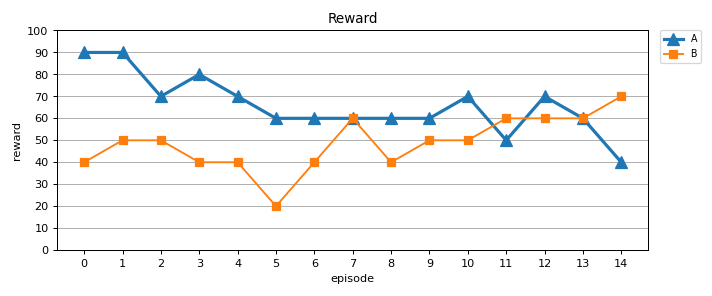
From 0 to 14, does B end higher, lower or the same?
higher
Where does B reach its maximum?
14
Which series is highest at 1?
A
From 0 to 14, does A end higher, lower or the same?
lower
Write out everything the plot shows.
Title: Reward
x-axis: episode, ticks 0 1 2 3 4 5 6 7 8 9 10 11 12 13 14
y-axis: reward, ticks 0 10 20 30 40 50 60 70 80 90 100
Legend: A, B
Values:
A: 90 90 70 80 70 60 60 60 60 60 70 50 70 60 40
B: 40 50 50 40 40 20 40 60 40 50 50 60 60 60 70
